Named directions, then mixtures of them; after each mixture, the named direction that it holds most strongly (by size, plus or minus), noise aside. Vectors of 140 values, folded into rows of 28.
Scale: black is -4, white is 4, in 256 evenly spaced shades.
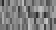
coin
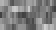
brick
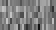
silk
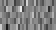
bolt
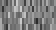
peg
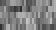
brick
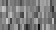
silk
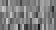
silk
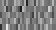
bolt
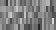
silk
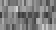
brick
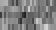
brick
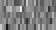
bolt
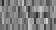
coin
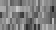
silk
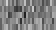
peg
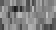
brick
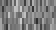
peg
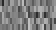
coin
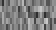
coin
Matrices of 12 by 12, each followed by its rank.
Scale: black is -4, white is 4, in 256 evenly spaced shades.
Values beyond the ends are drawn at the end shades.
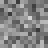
full rank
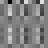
one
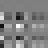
one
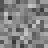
full rank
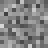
full rank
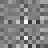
two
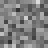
full rank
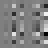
one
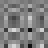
one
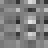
one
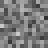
full rank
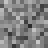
full rank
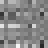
two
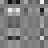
one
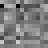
two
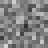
full rank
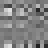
two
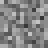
full rank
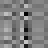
one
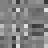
two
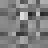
two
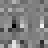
two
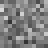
full rank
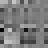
two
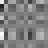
one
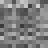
two
